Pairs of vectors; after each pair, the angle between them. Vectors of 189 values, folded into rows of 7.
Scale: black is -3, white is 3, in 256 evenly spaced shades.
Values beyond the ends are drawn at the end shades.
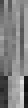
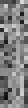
partly aligned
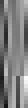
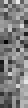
partly aligned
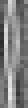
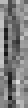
nearly opposite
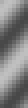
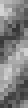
nearly parallel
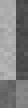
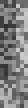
partly opposed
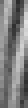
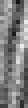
nearly parallel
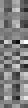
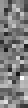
partly aligned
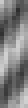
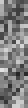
partly aligned
